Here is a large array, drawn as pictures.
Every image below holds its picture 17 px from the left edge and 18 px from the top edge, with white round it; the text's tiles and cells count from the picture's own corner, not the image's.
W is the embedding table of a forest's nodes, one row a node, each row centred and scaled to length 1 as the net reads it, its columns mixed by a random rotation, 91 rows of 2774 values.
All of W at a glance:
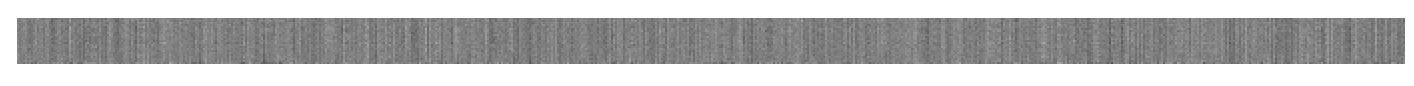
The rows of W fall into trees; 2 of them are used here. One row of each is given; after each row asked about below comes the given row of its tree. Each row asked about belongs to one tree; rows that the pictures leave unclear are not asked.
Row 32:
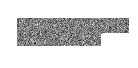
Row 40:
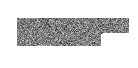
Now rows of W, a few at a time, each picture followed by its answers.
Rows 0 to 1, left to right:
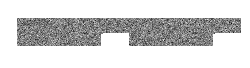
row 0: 40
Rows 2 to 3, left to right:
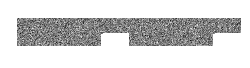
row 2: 40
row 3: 32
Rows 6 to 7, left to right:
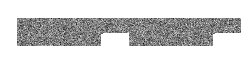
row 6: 40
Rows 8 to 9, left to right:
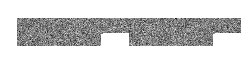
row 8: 40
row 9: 32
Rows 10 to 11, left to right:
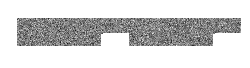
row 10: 40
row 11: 32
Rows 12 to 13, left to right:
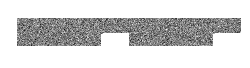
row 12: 40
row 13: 32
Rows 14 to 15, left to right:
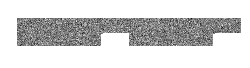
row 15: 32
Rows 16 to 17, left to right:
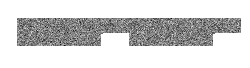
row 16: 40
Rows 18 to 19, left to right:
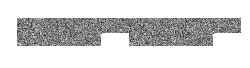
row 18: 32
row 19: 32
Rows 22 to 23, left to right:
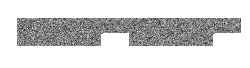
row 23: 40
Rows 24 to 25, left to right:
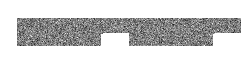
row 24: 40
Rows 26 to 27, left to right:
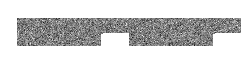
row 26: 40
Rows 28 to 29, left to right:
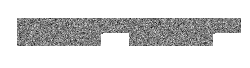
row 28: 40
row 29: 40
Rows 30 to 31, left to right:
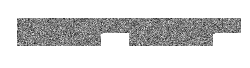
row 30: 32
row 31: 40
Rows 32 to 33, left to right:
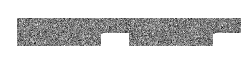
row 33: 32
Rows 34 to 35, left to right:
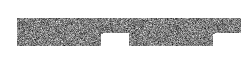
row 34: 40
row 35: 40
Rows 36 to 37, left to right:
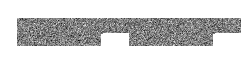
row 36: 32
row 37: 40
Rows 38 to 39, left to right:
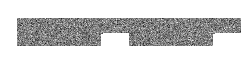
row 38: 40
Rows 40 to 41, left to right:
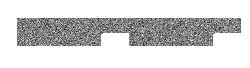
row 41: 40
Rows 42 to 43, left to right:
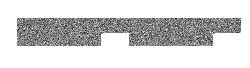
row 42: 40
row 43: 32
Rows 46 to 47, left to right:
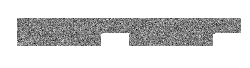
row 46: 32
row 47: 40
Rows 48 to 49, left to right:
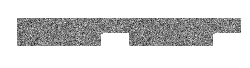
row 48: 40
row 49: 40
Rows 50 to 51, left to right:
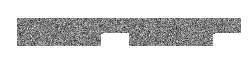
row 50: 40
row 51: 40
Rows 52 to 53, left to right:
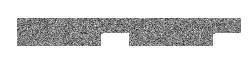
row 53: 40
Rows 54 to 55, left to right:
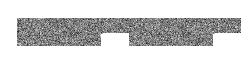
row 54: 32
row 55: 32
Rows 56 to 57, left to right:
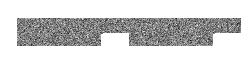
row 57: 32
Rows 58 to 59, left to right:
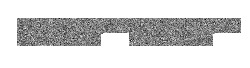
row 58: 40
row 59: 32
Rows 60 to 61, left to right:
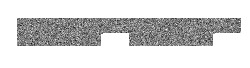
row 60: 40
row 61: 32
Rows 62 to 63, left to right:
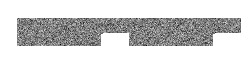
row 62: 40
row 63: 40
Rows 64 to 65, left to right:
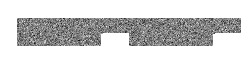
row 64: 32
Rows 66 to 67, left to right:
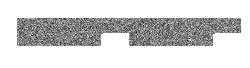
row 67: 40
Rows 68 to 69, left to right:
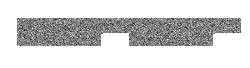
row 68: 40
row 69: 40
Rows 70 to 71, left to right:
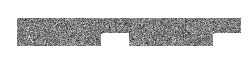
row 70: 32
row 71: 32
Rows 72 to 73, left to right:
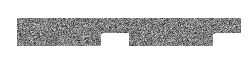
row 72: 32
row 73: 40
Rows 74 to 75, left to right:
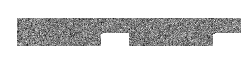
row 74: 32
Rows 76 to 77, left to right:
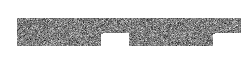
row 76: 40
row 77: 40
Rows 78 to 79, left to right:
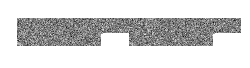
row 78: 32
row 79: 32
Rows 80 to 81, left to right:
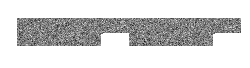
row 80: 40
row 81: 40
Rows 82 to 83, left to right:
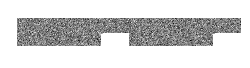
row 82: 32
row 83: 32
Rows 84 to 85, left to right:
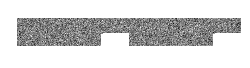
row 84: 40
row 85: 32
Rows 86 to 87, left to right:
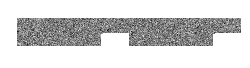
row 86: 32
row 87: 40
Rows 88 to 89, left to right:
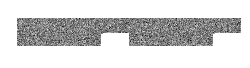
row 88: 32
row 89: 32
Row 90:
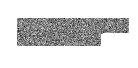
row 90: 32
